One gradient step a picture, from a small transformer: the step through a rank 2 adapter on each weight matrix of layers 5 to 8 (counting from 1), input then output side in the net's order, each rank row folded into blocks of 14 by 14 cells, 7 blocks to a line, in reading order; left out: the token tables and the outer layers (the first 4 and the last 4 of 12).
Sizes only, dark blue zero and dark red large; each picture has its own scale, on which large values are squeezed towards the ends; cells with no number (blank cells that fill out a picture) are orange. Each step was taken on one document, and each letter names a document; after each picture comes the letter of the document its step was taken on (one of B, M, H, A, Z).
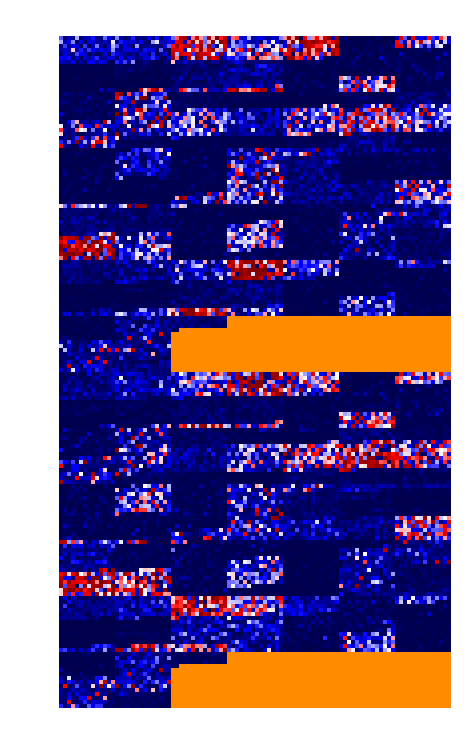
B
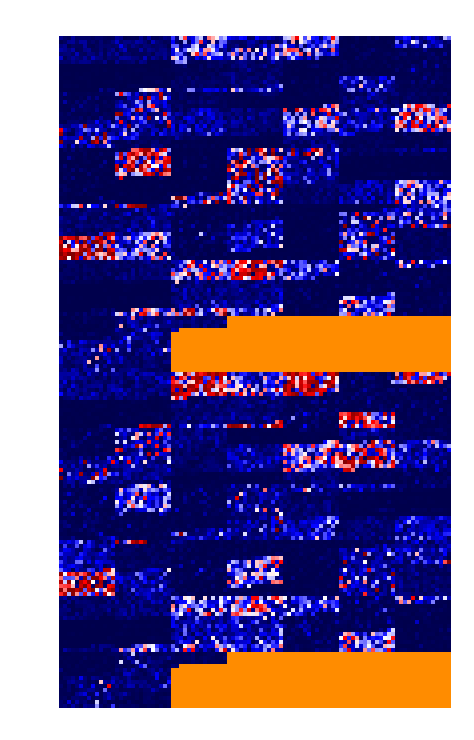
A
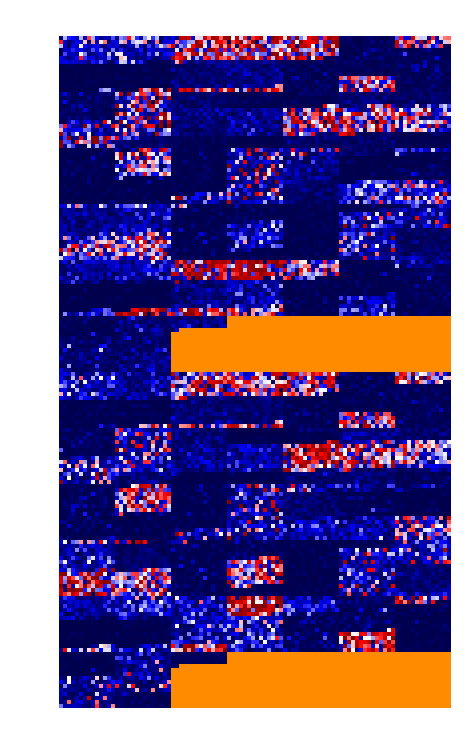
A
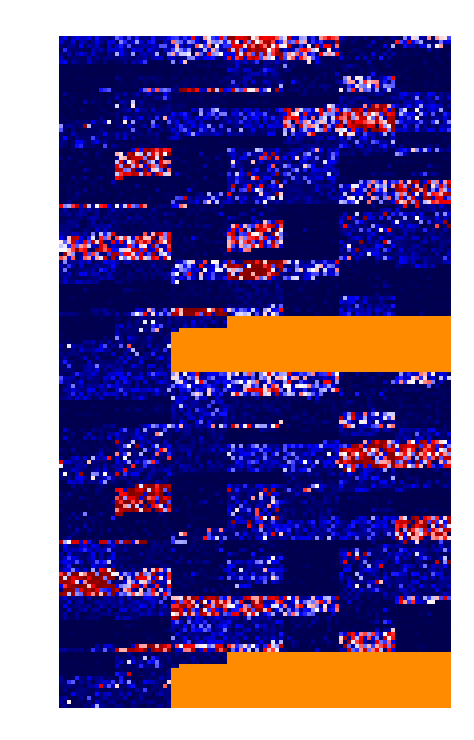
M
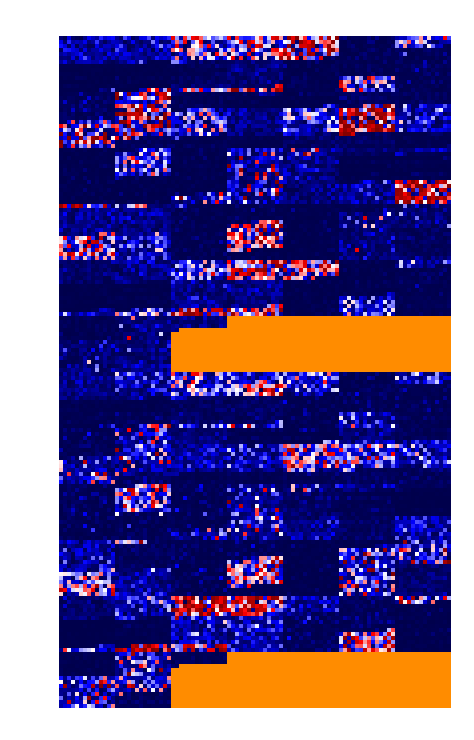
A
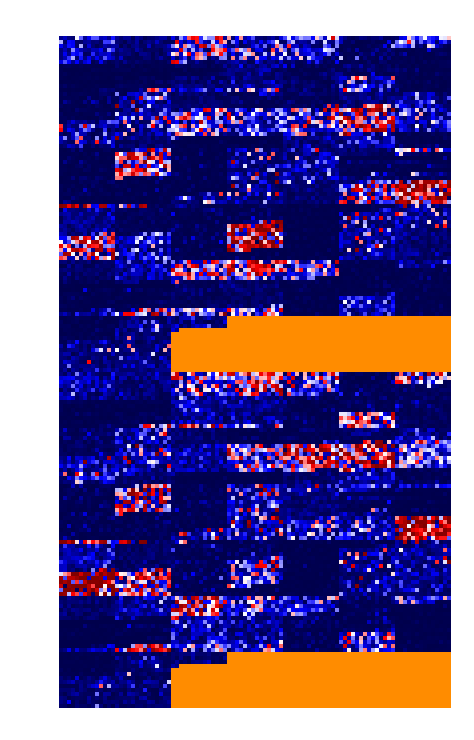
M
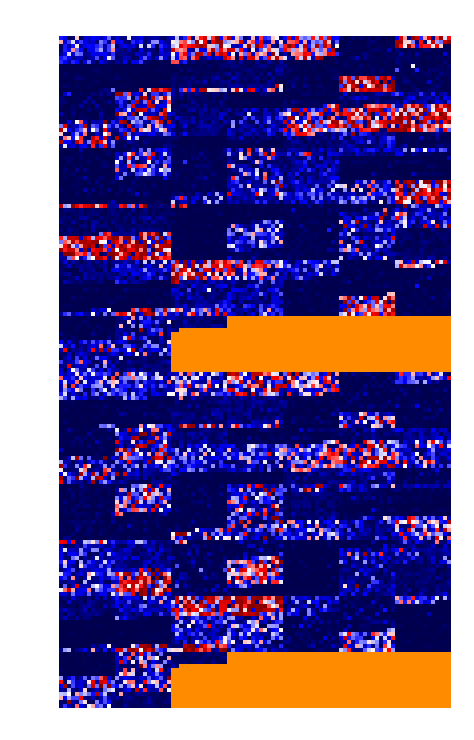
B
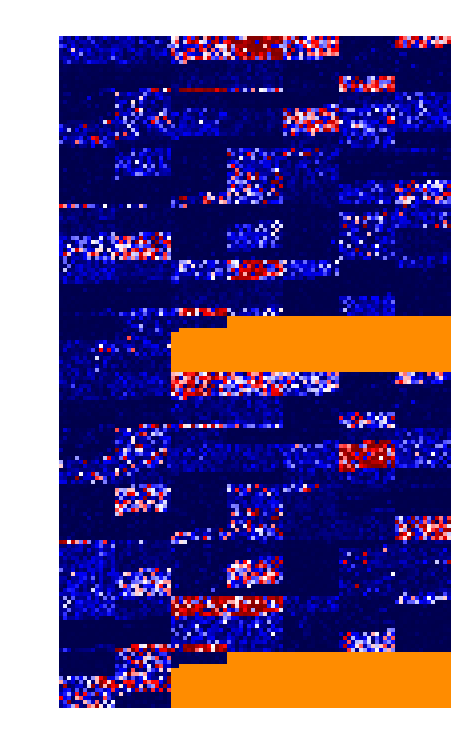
B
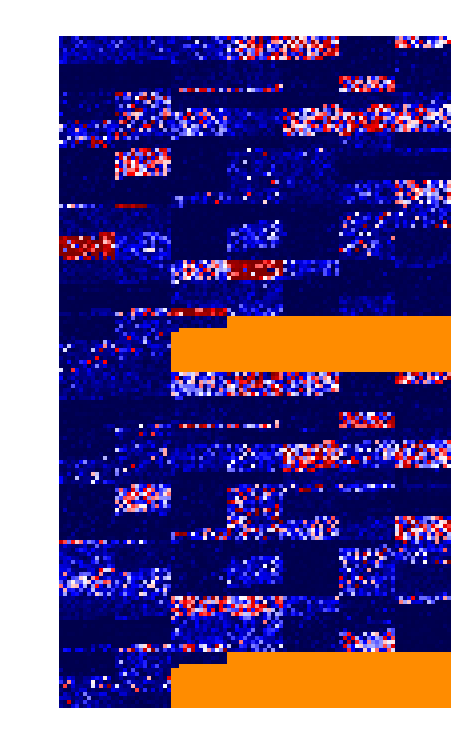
B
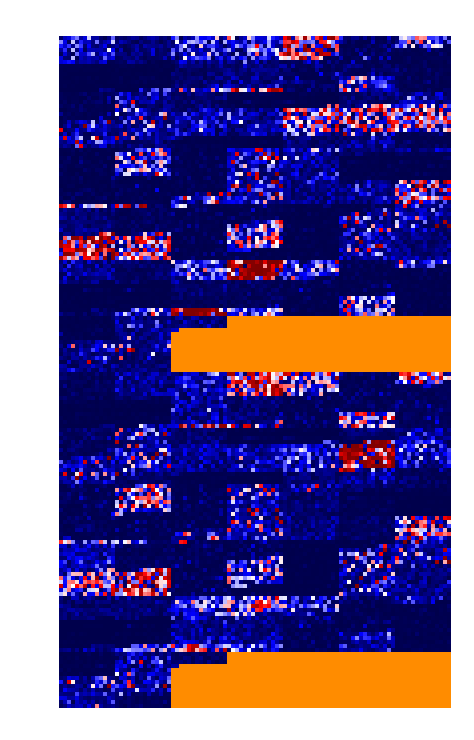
M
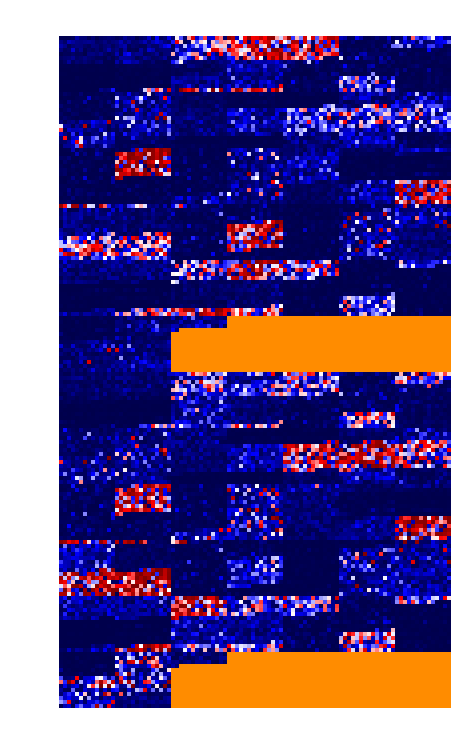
M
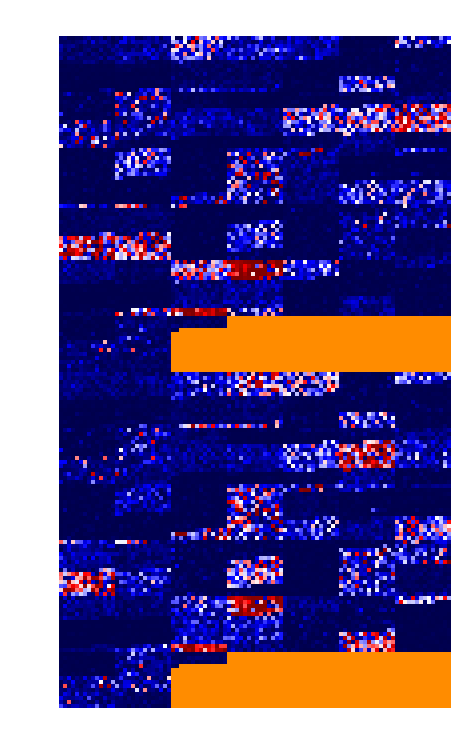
B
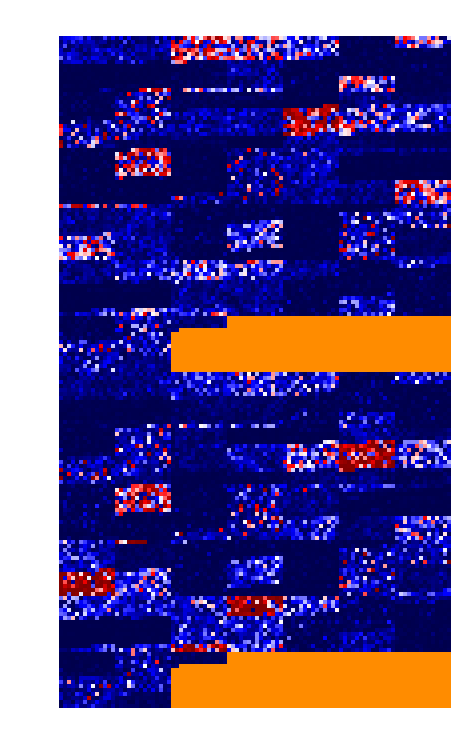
A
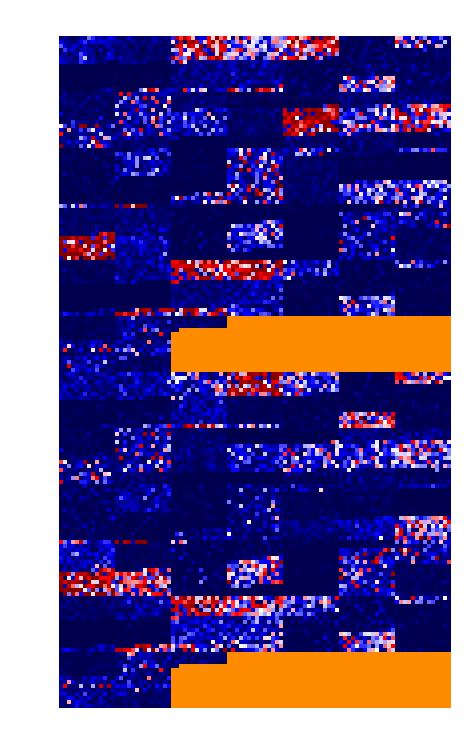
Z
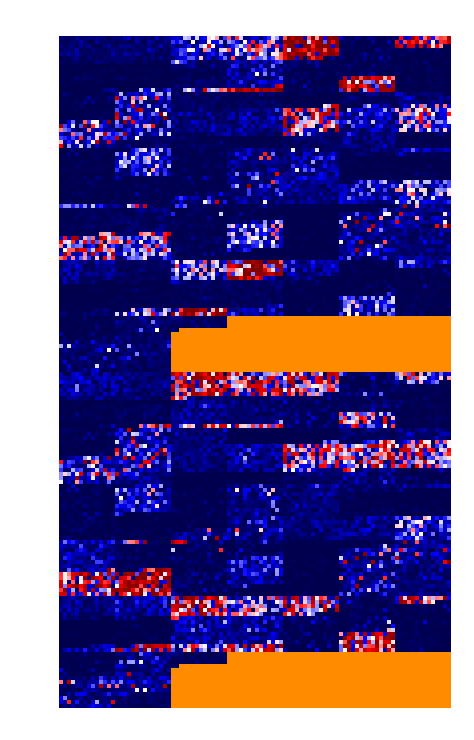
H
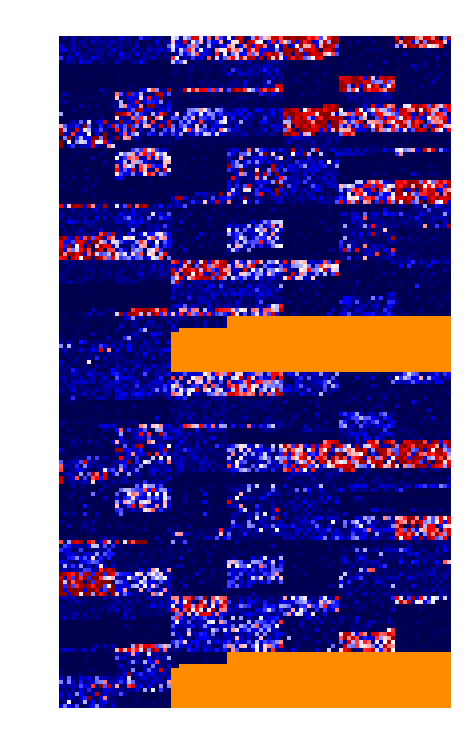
A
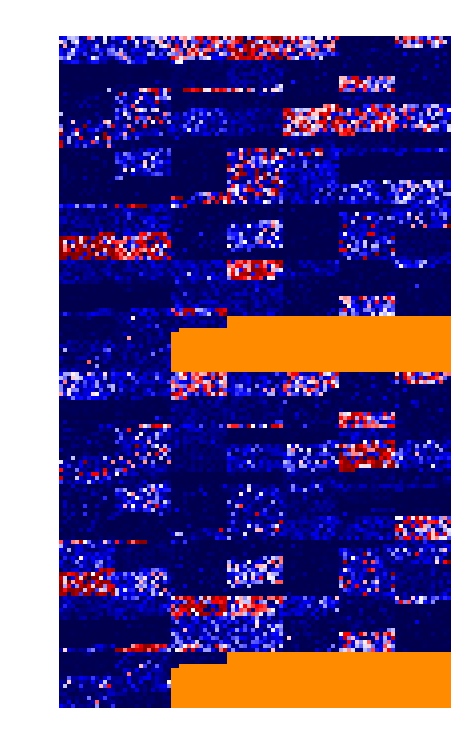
A
